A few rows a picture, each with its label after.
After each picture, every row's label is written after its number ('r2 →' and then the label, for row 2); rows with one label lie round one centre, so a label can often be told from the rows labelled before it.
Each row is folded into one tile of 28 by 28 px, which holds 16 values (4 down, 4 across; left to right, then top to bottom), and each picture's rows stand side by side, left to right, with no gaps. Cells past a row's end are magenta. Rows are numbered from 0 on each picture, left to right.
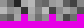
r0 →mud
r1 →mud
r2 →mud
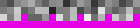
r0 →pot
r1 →mud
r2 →pot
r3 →pot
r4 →pot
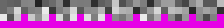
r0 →pot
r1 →pot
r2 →pot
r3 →pot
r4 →mud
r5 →pot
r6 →mud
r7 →mud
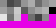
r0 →pot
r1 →mud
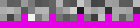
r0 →mud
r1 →pot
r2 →mud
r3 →mud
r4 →mud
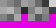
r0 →mud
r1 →mud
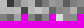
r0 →mud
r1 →mud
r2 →pot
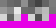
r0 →pot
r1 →pot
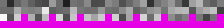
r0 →pot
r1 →pot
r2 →pot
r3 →pot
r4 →pot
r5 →pot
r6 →mud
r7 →mud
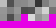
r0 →mud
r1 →pot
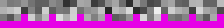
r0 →mud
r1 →pot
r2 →pot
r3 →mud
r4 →mud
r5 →pot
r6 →mud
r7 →mud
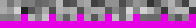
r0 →mud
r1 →pot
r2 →mud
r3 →mud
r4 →pot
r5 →mud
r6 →mud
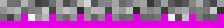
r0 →mud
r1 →pot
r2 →mud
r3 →mud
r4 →mud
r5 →mud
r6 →pot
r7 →mud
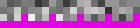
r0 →pot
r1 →pot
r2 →pot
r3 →mud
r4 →mud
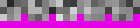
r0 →pot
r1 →mud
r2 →pot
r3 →mud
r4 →mud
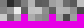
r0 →pot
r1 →mud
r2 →mud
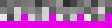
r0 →pot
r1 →pot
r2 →pot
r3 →pot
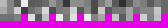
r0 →mud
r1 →pot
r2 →pot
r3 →pot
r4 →pot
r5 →pot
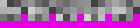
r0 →mud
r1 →mud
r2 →pot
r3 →pot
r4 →mud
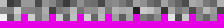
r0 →pot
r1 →pot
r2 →pot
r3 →pot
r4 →mud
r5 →mud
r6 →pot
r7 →mud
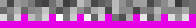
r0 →pot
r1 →pot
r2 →pot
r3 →pot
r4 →mud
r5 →pot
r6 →pot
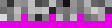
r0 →pot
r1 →mud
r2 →pot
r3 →mud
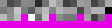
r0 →pot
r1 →pot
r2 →mud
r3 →mud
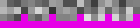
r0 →mud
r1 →mud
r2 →mud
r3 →pot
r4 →pot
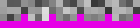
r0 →mud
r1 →pot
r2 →mud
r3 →mud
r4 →mud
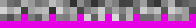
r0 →mud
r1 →mud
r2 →mud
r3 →pot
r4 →pot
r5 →mud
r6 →mud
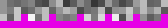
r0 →pot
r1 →pot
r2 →mud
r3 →pot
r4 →pot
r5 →mud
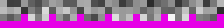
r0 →mud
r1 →pot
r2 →mud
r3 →mud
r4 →pot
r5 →pot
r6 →pot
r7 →mud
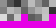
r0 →pot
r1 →mud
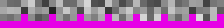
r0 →mud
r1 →mud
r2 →mud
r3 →mud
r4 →pot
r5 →pot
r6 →mud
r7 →pot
